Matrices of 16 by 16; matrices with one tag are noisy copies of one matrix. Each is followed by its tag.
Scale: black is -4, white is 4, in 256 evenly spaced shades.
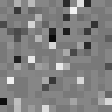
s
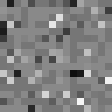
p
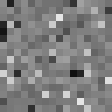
p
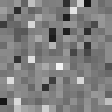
s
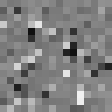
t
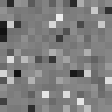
p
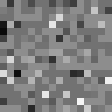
p
